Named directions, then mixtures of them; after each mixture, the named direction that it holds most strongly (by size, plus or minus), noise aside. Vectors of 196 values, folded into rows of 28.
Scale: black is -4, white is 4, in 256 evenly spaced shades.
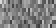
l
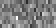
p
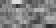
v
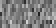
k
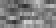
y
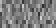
k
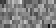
l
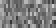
l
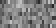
l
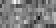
v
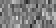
p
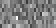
p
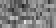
y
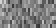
l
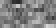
v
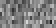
k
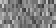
l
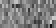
l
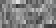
v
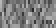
k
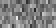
p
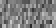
k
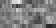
v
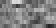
v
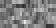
v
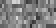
v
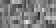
v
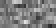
v
